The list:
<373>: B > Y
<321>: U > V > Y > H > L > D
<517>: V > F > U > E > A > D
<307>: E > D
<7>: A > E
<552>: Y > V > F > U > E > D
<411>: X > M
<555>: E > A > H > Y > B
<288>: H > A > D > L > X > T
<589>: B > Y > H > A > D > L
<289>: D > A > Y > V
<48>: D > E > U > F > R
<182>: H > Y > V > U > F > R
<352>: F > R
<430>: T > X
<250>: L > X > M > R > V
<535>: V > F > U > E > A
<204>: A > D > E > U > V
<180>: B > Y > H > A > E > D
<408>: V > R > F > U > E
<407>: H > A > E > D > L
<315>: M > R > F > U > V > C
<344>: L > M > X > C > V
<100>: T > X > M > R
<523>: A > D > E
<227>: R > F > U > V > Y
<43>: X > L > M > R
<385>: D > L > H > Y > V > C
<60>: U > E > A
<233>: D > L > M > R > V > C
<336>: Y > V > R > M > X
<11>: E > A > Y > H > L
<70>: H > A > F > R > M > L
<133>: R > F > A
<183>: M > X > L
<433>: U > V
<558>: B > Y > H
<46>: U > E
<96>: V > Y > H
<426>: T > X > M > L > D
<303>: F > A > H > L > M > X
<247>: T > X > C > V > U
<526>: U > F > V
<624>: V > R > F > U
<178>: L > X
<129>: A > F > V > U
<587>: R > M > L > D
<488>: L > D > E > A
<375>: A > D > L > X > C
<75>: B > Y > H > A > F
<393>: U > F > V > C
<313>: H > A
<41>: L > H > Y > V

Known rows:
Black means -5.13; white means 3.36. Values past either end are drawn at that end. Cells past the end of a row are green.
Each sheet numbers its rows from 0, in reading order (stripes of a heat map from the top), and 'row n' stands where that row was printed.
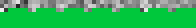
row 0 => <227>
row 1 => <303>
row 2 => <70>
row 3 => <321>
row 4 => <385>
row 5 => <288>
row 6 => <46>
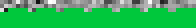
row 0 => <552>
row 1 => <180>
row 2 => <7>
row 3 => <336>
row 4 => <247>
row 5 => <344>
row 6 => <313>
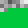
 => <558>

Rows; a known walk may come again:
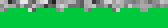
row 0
<589>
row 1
<624>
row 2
<70>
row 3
<11>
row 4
<178>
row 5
<313>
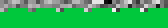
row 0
<133>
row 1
<523>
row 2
<289>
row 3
<315>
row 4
<227>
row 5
<182>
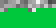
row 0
<433>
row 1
<100>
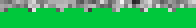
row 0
<60>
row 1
<288>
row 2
<587>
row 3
<204>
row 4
<344>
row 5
<183>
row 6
<373>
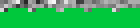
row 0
<408>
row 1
<555>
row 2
<247>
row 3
<7>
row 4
<96>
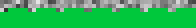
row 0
<535>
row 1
<43>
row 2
<375>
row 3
<488>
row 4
<321>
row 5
<303>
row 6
<336>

